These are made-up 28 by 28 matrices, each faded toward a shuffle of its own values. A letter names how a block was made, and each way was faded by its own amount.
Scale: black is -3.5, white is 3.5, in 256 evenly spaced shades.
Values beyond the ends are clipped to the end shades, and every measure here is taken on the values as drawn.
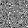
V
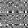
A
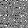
V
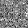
V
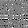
A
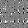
A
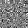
V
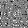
V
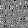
V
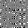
A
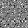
V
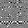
A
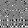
A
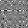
A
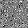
V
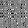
A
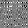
A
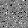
V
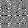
A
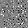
V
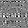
A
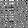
A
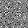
V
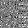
V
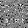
V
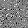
V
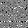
V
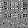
A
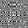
A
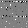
A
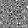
V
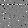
A
